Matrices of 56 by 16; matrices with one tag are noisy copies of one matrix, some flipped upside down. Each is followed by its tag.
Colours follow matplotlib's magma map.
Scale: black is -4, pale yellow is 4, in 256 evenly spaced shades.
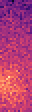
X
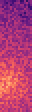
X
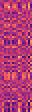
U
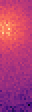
X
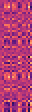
U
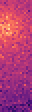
X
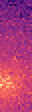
X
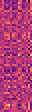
U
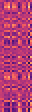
U
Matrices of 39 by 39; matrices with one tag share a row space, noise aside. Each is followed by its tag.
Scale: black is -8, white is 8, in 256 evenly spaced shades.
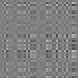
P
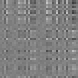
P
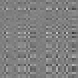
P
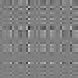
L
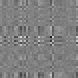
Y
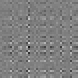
L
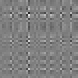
L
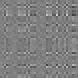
P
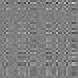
P
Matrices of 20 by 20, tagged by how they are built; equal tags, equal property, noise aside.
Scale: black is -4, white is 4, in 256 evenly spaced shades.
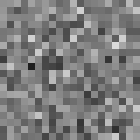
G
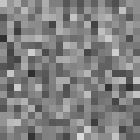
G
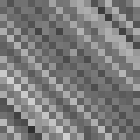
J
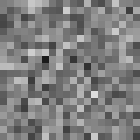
G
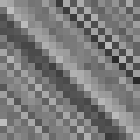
J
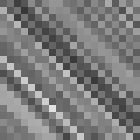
J
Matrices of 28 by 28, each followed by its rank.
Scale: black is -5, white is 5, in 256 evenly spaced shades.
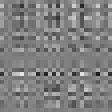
two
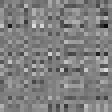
three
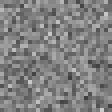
full rank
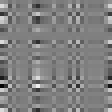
one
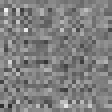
five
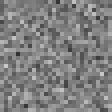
full rank
